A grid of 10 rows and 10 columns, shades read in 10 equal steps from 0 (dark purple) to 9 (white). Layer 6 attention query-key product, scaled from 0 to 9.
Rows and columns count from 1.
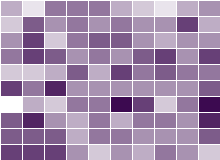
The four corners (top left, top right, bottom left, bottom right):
6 5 2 7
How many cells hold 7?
9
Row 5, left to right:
7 7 6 3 6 2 4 3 4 4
